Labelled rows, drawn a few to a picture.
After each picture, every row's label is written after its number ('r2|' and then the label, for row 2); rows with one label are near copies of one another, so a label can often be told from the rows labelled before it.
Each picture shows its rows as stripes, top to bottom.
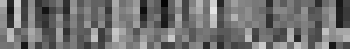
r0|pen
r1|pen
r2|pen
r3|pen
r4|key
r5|key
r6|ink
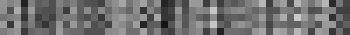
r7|ink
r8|pen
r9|ink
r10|pen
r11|ink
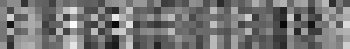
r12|ink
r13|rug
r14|key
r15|rug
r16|key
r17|rug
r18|rug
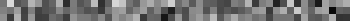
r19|key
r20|ink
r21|pen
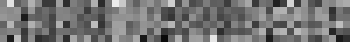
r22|key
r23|ink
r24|ink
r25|key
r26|ink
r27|pen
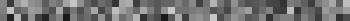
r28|rug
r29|key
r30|pen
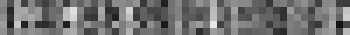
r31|pen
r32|rug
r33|rug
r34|pen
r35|rug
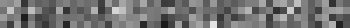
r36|ink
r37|key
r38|ink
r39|pen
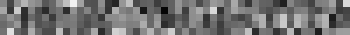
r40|rug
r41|pen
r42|ink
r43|ink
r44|key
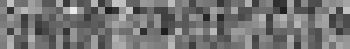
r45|key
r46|rug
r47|ink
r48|ink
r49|pen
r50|key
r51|key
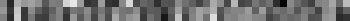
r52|rug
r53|pen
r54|pen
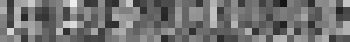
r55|rug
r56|pen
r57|pen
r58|rug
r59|key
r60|ink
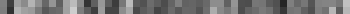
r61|rug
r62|rug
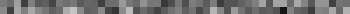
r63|ink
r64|rug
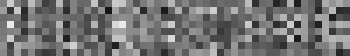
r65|key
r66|pen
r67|ink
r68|key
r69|ink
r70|key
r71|rug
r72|pen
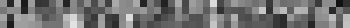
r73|pen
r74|ink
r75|rug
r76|rug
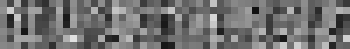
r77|pen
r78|key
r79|pen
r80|pen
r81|ink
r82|rug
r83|ink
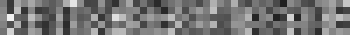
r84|rug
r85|pen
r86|key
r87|pen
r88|key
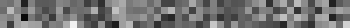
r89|ink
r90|key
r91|ink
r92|rug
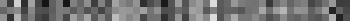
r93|pen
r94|ink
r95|pen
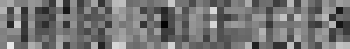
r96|key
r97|pen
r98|ink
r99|pen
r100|ink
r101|ink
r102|key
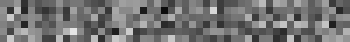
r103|ink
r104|pen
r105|key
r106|ink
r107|rug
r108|key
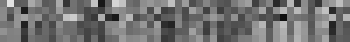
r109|key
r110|ink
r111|rug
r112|ink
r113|ink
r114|ink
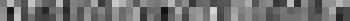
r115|key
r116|pen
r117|pen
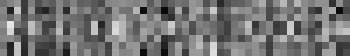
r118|ink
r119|pen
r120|ink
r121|key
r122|key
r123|ink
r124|pen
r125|pen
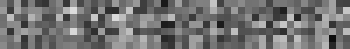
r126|pen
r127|rug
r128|key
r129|ink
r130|rug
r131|ink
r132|ink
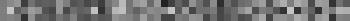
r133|ink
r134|key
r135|ink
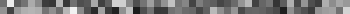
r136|key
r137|rug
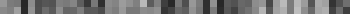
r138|ink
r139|ink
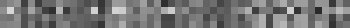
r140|ink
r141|key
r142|ink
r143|ink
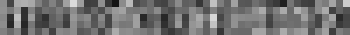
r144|rug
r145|ink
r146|pen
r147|pen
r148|ink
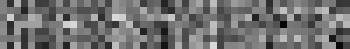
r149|pen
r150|ink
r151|key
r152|rug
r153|pen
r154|ink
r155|pen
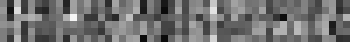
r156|pen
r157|pen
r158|rug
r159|ink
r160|ink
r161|pen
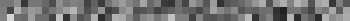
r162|ink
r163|rug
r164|key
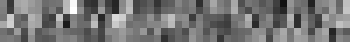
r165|rug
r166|rug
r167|key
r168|key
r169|ink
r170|ink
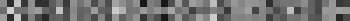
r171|pen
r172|key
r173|pen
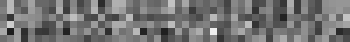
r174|key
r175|key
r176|rug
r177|key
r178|pen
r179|ink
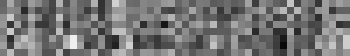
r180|key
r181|ink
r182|key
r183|pen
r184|key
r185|rug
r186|rug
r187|key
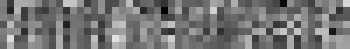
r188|rug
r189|pen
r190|ink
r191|key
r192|ink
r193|key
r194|key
